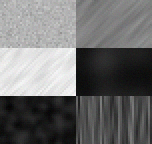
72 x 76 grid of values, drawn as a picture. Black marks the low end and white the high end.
The table splits into 3 rows of 2 panels. Panel 1,1: high, fine-grained, faint in contrast. Panel 1,2: middling, slanting up to the right, faint in contrast. Panel 2,1: very high, slanting up to the right, faint in contrast. Panel 2,2: very low, smooth, faint in contrast. Panel 3,1: very low, blotchy, faint in contrast. Panel 3,2: low, streaked downward.
